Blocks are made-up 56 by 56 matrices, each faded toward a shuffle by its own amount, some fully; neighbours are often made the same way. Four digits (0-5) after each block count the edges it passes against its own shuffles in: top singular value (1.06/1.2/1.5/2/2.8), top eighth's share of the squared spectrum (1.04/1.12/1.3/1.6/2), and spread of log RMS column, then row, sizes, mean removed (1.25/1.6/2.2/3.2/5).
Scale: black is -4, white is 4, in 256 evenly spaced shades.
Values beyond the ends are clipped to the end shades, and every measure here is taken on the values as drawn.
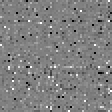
3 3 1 1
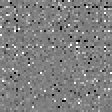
3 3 1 1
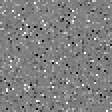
0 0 0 0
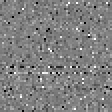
2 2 0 1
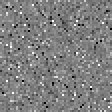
0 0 0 0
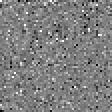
2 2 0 0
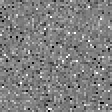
0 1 0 0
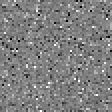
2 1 0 0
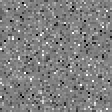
0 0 0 0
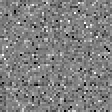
2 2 0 1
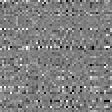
4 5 2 3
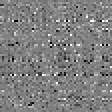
4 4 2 3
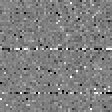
4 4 0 2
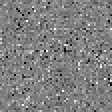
2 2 0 0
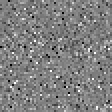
2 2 0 0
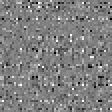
4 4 1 3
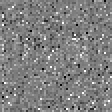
2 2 0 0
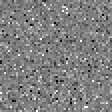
2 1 0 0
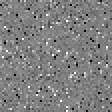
0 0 0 0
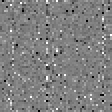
3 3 1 0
